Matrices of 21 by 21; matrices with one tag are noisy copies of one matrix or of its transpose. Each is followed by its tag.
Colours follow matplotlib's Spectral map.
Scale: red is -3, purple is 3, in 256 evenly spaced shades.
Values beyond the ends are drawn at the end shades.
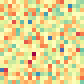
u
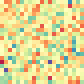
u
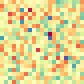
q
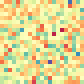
u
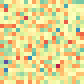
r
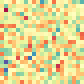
r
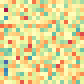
r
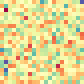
r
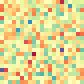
u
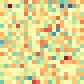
r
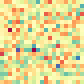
q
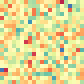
u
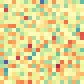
r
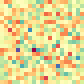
q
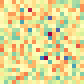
q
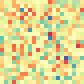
q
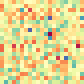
q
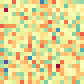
r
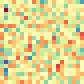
r
